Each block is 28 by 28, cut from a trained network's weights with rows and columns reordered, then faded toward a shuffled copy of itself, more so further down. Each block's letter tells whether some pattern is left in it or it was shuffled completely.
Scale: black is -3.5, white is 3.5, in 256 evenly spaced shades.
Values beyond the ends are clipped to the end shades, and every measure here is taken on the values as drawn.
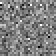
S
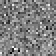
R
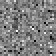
S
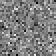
R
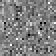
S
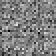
S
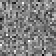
S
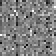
S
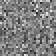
S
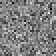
R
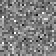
R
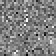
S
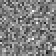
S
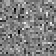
R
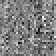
S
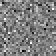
S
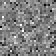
S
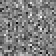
S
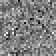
R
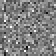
S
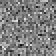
R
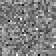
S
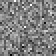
R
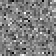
R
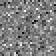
R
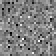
S
